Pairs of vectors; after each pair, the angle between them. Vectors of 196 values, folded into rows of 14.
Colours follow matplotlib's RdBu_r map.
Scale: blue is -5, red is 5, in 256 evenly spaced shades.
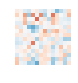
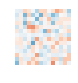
nearly opposite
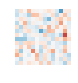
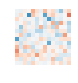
partly aligned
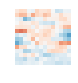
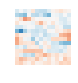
nearly opposite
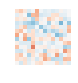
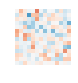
nearly parallel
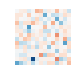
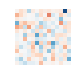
orthogonal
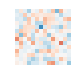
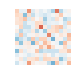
nearly opposite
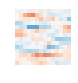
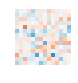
partly opposed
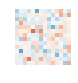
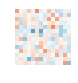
nearly opposite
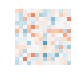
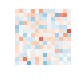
partly aligned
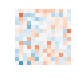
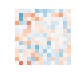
nearly opposite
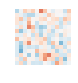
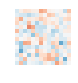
nearly parallel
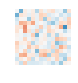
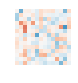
nearly parallel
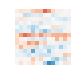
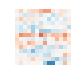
nearly parallel
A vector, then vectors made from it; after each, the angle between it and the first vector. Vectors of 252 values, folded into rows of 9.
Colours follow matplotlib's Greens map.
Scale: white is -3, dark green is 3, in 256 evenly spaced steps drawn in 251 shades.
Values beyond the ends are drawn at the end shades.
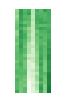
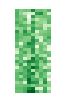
partly opposed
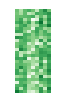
partly aligned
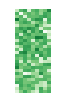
orthogonal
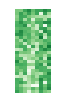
partly aligned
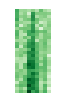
nearly opposite
